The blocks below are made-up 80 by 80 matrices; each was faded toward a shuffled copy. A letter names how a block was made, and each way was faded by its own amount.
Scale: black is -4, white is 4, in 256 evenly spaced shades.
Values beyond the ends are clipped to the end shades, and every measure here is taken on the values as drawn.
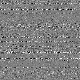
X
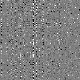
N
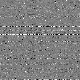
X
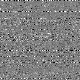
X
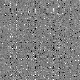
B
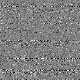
X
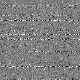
X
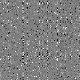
B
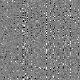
N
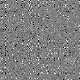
B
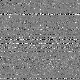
X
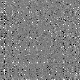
B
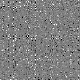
B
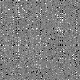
B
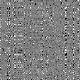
N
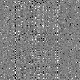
N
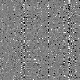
N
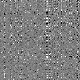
N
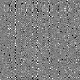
N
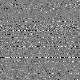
X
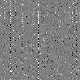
N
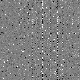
B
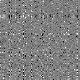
N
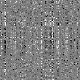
N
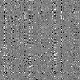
N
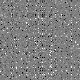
B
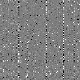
N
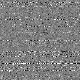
X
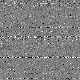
X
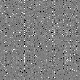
B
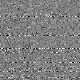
X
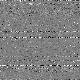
X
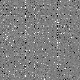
B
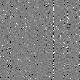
B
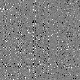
B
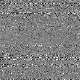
X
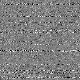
X
